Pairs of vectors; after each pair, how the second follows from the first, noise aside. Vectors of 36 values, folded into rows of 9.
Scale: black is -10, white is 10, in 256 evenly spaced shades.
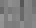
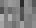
scaled up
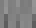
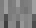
scaled up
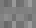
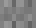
negated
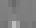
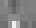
scaled up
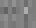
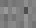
negated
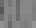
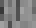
scaled up
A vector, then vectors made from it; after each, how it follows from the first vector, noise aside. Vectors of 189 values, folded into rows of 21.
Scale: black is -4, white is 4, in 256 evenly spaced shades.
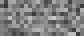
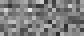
wrapped around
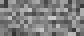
copied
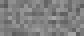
shrunk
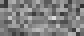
copied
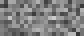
copied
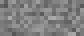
shrunk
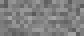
shrunk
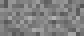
shrunk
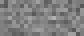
shrunk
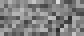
wrapped around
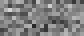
wrapped around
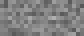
shrunk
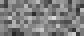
copied
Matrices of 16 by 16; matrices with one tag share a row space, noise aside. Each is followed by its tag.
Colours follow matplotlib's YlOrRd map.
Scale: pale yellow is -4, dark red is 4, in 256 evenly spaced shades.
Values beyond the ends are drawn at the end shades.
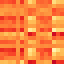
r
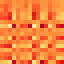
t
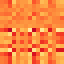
t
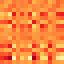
t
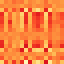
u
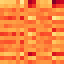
r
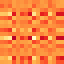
t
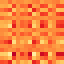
t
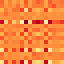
u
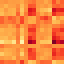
r
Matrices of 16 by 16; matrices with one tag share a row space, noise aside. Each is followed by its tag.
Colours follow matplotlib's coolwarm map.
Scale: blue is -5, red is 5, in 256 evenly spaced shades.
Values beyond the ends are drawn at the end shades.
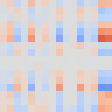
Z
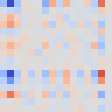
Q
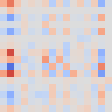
Q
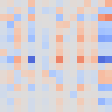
Z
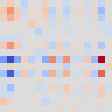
Q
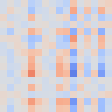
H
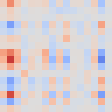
Q
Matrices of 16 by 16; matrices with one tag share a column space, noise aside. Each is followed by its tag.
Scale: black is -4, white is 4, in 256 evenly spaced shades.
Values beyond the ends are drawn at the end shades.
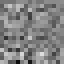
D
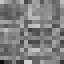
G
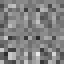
D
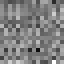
G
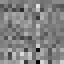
D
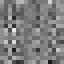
G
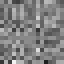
G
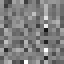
G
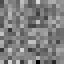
G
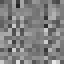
G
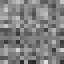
G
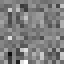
D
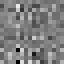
D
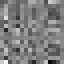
G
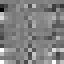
D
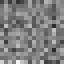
G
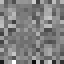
G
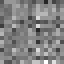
G
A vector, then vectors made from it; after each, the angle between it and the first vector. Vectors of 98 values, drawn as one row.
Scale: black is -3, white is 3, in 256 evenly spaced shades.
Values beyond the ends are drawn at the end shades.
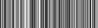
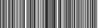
partly aligned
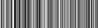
nearly opposite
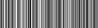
orthogonal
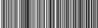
partly opposed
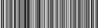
nearly opposite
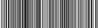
partly opposed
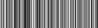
nearly opposite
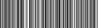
partly aligned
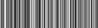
nearly opposite
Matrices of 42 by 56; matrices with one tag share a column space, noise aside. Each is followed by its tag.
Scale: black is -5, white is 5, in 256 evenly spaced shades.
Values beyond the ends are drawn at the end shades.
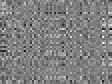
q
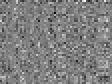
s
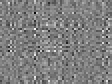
q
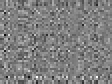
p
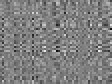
q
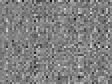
s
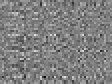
p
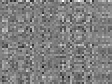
s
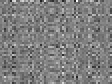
s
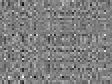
p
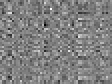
q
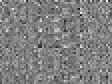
s
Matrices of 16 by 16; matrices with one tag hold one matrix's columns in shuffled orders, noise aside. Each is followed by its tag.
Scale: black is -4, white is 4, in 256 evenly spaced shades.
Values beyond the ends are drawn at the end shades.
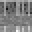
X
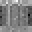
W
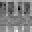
X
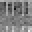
X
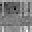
X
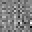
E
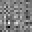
E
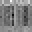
W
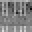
X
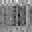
W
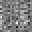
E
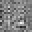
E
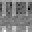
X
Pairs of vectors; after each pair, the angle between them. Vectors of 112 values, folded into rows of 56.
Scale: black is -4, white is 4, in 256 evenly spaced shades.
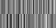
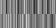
orthogonal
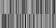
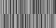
partly aligned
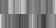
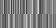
orthogonal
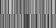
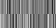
partly opposed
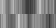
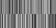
orthogonal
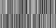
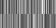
partly opposed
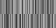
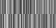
nearly opposite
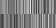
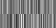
partly aligned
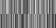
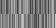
nearly opposite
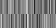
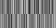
partly aligned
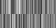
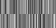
partly aligned
